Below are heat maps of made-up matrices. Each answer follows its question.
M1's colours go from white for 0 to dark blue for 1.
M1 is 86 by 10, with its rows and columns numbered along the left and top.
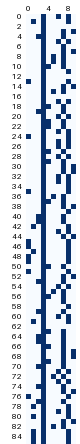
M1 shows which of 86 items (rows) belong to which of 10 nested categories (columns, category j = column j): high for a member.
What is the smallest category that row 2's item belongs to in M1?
3
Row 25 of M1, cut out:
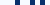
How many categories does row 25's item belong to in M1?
3
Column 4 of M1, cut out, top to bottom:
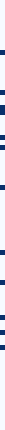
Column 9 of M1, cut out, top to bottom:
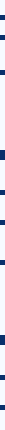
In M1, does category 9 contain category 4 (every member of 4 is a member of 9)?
no
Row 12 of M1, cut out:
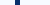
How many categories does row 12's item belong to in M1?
1
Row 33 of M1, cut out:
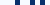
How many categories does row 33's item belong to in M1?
3
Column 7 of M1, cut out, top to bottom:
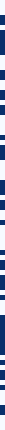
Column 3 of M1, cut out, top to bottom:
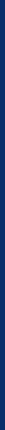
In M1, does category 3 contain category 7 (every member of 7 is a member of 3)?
yes
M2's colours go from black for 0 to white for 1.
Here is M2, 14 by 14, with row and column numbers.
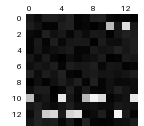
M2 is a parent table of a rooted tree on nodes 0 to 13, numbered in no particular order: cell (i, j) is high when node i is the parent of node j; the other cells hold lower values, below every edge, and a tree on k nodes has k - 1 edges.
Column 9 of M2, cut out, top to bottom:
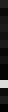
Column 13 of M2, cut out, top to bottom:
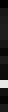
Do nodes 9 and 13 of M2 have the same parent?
yes
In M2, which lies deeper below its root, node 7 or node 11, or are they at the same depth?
the same depth
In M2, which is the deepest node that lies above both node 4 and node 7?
10
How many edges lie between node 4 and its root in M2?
2
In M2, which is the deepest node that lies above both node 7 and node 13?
10
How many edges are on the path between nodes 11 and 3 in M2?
2
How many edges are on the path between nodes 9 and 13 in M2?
2
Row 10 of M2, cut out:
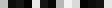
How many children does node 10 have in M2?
6
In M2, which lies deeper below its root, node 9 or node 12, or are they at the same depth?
node 9
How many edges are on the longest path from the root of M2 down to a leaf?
2
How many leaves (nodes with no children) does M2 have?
11
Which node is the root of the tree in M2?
1
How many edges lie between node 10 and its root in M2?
1
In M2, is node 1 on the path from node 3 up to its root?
yes
